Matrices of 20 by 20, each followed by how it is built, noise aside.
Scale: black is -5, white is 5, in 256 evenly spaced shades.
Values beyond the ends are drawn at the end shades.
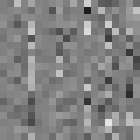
uneven columns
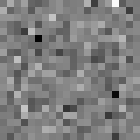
noise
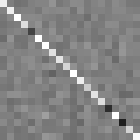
diagonal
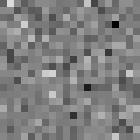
noise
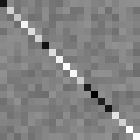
diagonal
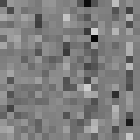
uneven columns
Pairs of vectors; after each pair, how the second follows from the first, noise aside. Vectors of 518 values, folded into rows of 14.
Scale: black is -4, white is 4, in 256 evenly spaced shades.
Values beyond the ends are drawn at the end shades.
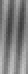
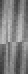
wrapped around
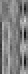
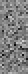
shuffled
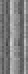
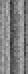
negated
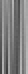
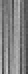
negated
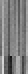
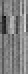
wrapped around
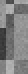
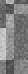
negated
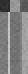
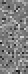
shuffled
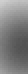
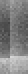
wrapped around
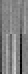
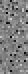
shuffled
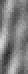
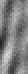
negated
